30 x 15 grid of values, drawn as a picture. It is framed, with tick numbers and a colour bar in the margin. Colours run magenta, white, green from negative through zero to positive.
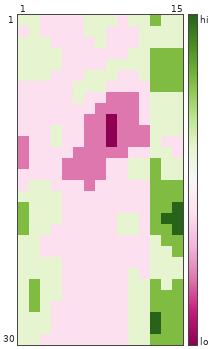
The bottom middle is the smoothest part. The centre is the ninth with the lowest average. The right part is higher, past a seam about 80% of the way across. On average the colour sits 50% of the way up the scale.
